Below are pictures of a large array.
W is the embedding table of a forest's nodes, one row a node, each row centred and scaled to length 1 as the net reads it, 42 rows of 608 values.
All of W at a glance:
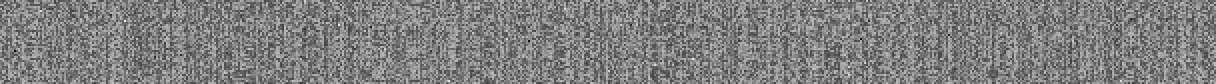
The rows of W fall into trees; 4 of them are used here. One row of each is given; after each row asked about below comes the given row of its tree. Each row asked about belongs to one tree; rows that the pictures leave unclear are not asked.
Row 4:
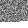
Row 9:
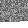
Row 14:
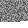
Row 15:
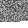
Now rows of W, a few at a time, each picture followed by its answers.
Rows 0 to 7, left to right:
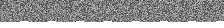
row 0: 9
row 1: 4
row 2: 15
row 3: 4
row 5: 14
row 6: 4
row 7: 14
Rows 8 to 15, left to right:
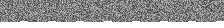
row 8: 14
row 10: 9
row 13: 14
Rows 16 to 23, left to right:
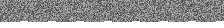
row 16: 14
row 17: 14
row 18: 4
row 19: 15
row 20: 14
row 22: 15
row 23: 4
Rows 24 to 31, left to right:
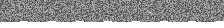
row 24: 9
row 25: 4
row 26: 4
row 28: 4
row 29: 15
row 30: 14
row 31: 4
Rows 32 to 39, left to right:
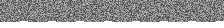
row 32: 4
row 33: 9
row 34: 4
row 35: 14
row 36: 14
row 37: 9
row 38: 14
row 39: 4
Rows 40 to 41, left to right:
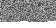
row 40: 15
